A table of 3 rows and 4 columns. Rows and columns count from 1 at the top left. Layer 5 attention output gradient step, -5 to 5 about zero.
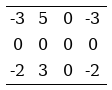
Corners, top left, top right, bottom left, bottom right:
-3 -3 -2 -2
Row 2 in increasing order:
0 0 0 0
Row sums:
-1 0 -1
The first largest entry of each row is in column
2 1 2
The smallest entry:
-3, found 2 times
